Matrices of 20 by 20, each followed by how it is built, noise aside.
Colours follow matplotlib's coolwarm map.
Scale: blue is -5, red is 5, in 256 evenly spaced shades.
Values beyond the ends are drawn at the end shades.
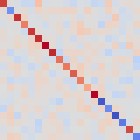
diagonal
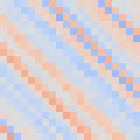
Toeplitz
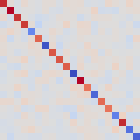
diagonal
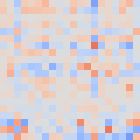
low rank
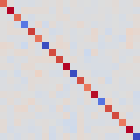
diagonal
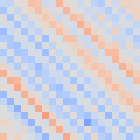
Toeplitz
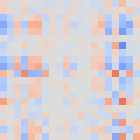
low rank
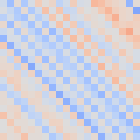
Toeplitz
